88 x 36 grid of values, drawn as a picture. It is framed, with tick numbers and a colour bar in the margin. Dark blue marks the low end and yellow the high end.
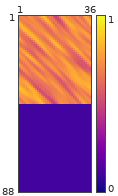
The table splits into 2 rows of 1 panel. Panel 1,1: high, slanting down to the right. Panel 2,1: very low, flat.
